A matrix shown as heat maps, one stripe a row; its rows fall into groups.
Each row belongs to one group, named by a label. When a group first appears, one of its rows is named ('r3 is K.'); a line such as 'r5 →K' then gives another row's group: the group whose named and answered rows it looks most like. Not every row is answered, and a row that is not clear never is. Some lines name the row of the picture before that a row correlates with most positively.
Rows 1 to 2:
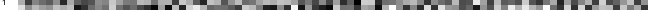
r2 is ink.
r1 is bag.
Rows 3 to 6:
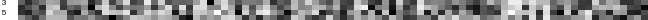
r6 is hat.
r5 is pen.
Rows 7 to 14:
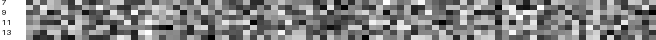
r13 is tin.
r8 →hat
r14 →bag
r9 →pen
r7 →bag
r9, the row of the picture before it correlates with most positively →5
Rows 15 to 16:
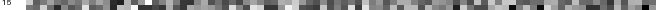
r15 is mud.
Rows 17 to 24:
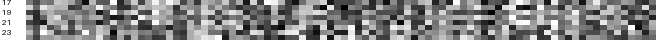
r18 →hat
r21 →pen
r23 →mud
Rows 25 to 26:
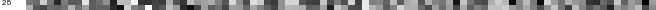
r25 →mud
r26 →mud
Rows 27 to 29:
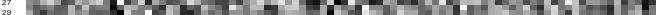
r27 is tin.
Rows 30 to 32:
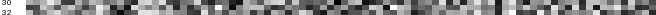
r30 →tin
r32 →hat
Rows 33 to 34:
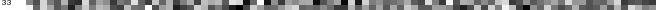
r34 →mud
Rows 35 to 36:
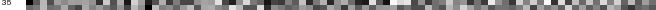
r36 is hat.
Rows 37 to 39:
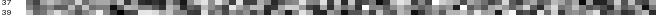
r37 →ink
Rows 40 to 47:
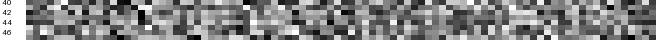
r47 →hat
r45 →mud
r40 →hat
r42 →pen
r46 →mud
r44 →pen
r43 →pen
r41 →tin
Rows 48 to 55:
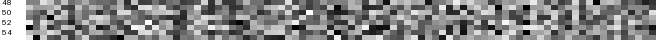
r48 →ink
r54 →tin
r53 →pen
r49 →tin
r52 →mud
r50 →bag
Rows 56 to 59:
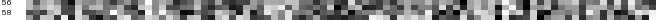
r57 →tin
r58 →bag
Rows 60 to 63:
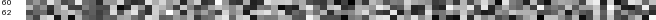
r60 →bag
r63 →bag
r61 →hat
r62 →pen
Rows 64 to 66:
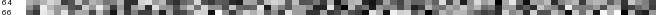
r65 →hat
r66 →ink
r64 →tin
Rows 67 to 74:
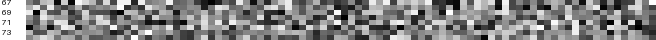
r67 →bag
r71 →ink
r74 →ink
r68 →bag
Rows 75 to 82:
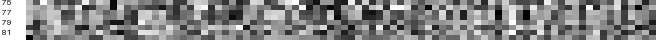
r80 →pen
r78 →tin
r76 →ink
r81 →hat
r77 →tin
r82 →bag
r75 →mud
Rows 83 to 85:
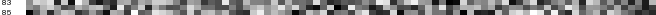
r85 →pen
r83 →bag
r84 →tin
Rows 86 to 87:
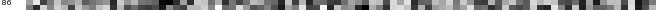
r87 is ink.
